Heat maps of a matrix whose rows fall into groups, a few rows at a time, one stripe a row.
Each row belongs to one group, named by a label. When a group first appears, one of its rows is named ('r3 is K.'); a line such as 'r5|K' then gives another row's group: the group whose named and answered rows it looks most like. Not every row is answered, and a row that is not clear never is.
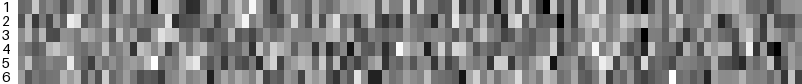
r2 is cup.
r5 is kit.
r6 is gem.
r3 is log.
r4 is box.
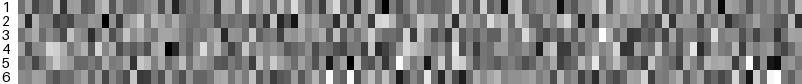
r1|cup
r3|kit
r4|box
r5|box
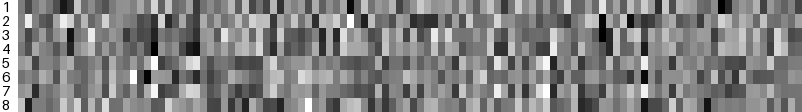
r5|kit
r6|log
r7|kit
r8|gem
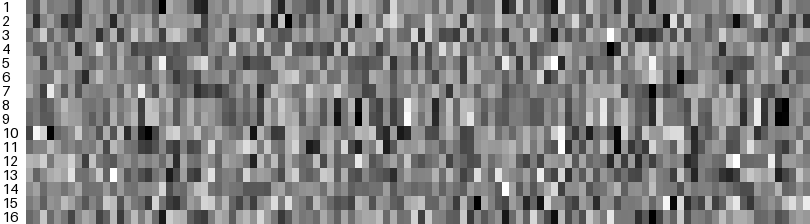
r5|kit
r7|log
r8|box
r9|box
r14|kit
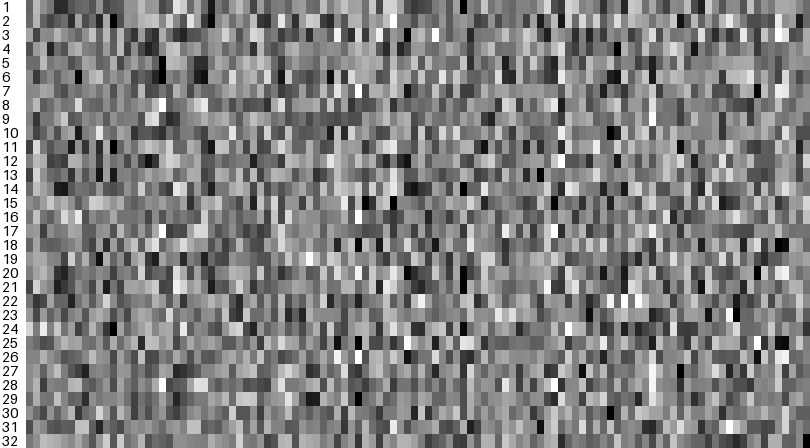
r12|log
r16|cup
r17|kit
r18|box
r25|box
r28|kit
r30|kit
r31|gem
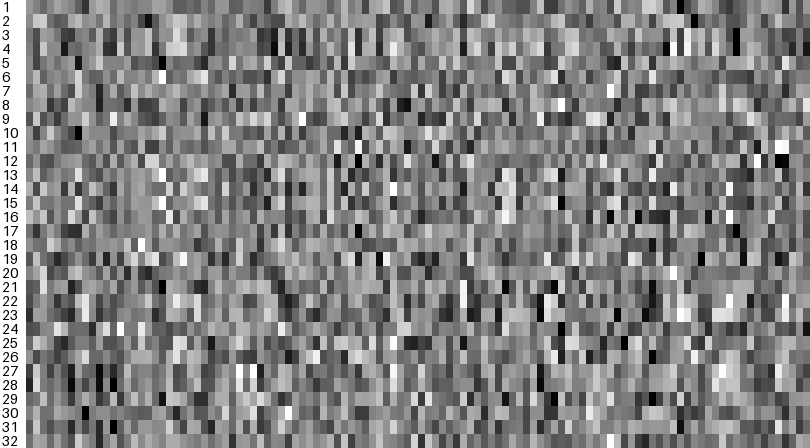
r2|log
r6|kit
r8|log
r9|cup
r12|box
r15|kit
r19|box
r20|log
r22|gem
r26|gem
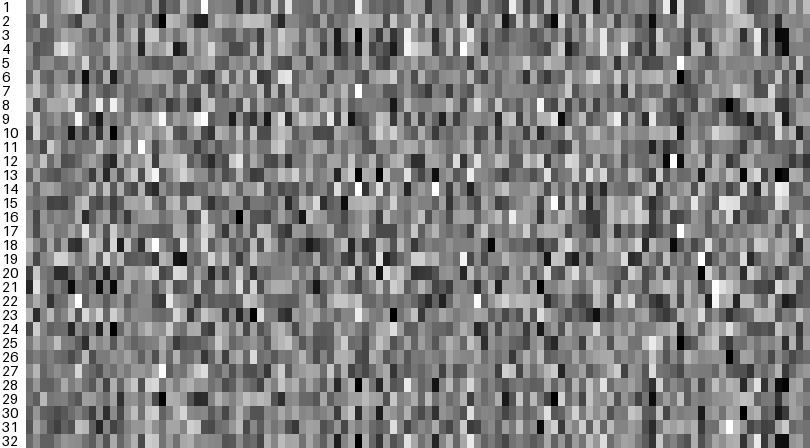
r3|box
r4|box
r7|cup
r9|kit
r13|box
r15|gem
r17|gem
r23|gem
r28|box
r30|box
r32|box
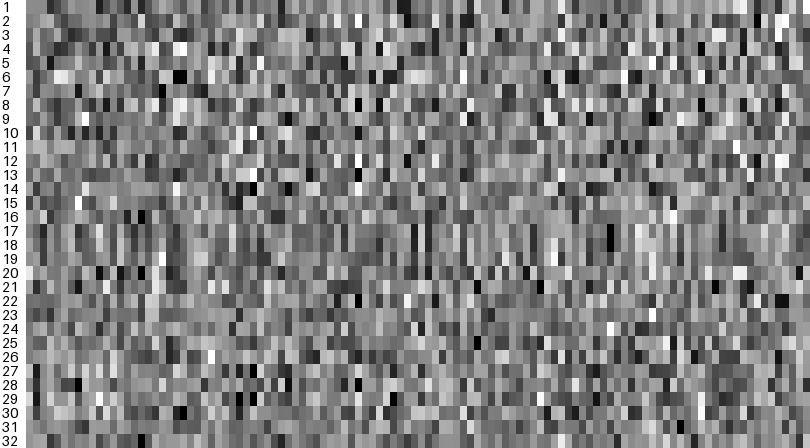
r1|log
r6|box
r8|box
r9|gem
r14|gem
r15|cup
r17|kit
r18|kit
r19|kit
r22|box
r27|gem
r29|gem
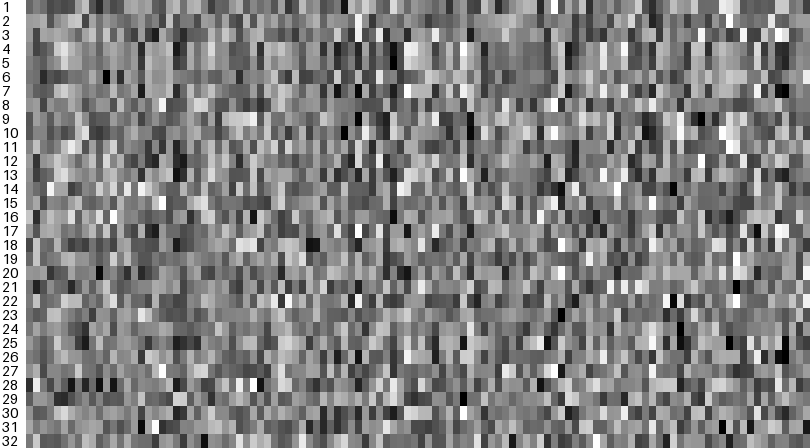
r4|box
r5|box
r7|box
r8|kit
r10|gem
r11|cup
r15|kit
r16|gem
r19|cup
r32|cup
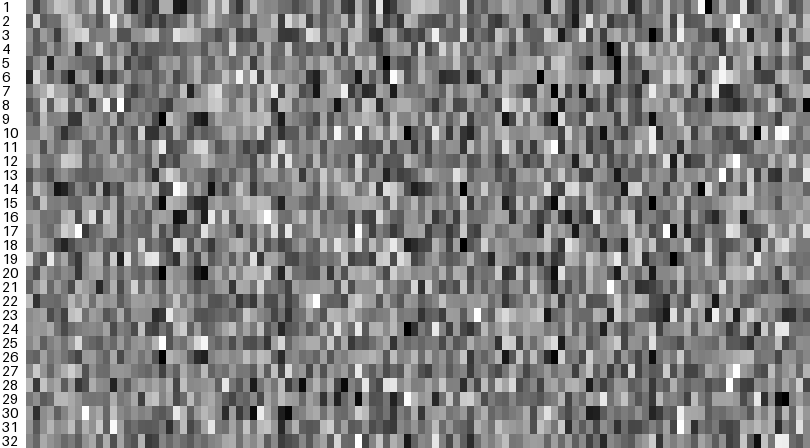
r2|cup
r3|gem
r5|log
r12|cup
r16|cup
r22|gem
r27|cup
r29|box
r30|gem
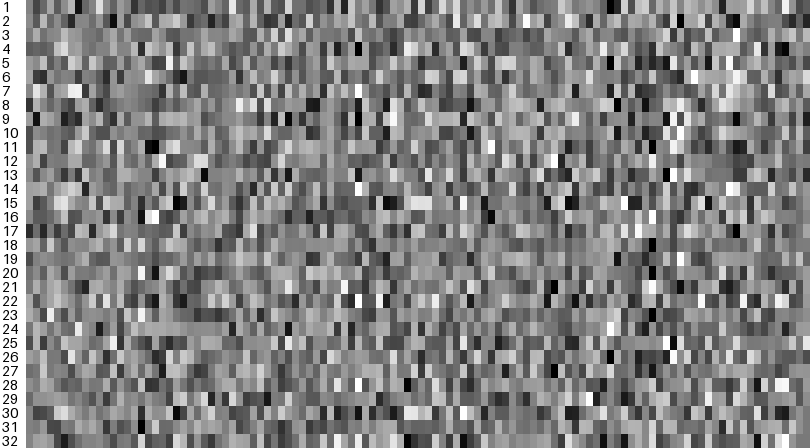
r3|cup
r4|box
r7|cup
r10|gem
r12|kit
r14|cup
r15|box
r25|cup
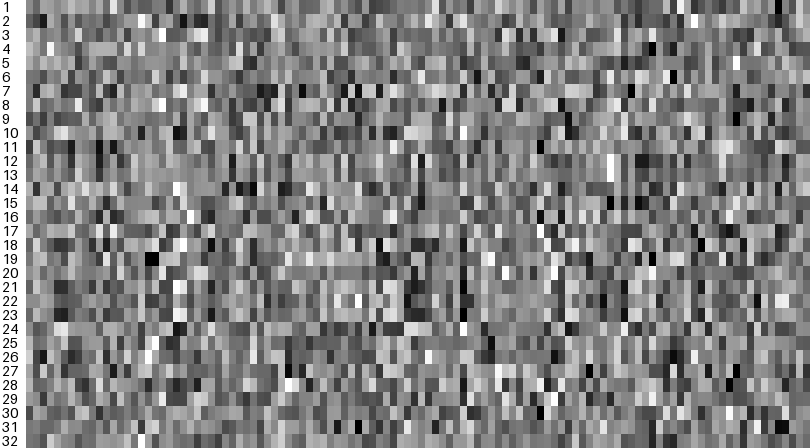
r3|kit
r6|cup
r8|kit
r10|box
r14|gem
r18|box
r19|log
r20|kit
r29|kit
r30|gem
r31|box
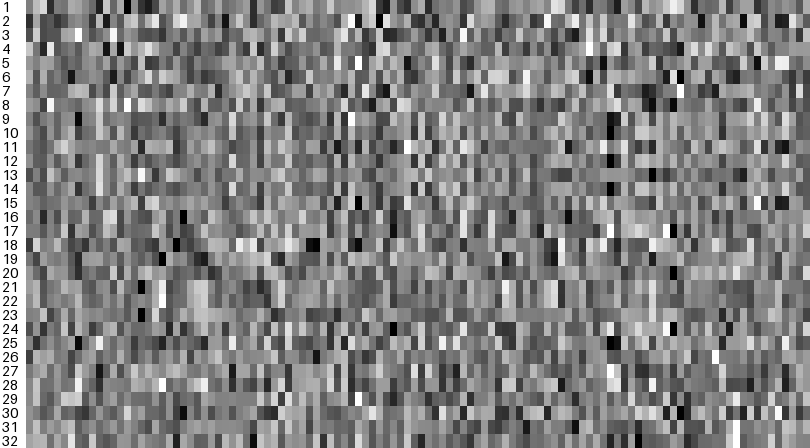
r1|log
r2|box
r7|gem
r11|box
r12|kit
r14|kit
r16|cup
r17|cup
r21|kit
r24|cup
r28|kit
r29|cup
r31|cup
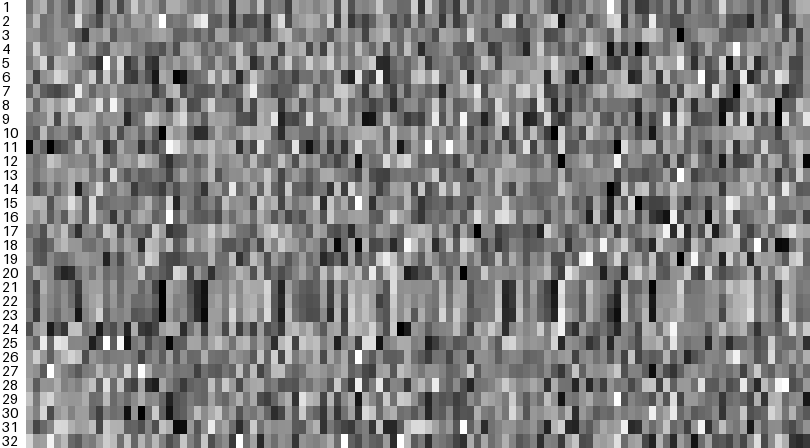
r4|cup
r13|gem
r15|cup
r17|cup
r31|box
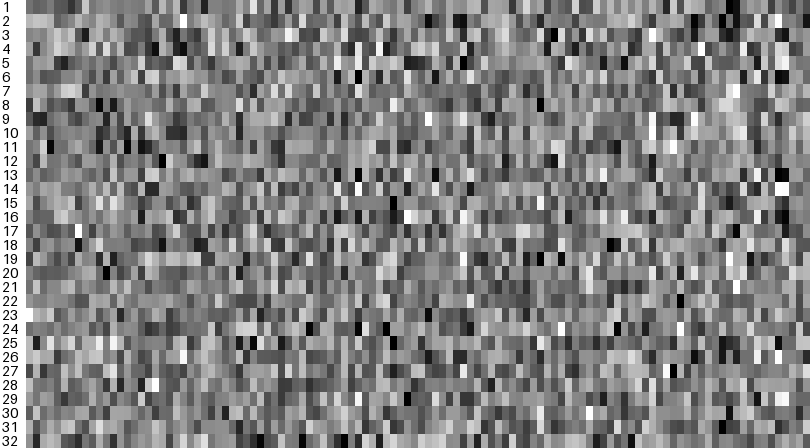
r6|box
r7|cup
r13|box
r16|box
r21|cup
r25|gem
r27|cup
